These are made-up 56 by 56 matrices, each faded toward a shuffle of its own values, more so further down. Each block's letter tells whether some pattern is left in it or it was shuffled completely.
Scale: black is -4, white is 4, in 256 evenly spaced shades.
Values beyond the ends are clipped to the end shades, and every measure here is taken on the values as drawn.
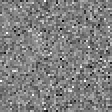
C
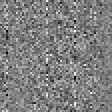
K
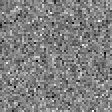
C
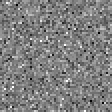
C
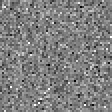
C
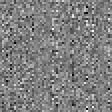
K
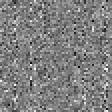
K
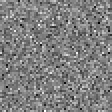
C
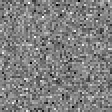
C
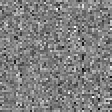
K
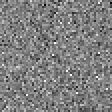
C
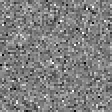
C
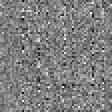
K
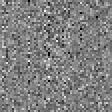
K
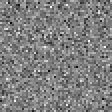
C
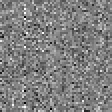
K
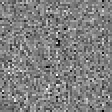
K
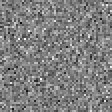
C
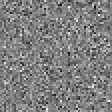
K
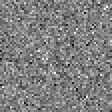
C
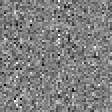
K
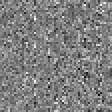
K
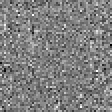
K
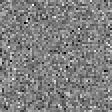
C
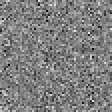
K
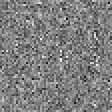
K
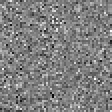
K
